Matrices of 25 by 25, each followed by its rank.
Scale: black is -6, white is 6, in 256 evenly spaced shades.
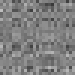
three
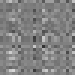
two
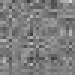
five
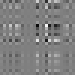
one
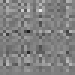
three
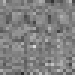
five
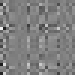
two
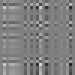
one
